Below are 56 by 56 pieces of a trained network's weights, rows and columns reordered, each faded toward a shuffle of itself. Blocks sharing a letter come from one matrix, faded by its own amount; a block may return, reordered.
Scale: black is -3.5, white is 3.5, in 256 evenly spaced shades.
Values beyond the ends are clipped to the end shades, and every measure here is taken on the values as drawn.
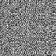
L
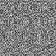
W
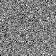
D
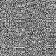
W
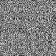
W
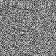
L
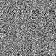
D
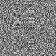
W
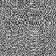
W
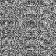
W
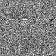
D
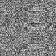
W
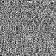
W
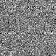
D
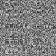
W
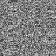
W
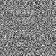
W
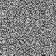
L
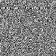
D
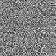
W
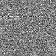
D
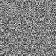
W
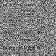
W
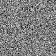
D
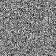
D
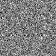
D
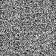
D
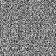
W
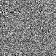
D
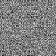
W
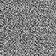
L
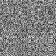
W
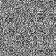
W
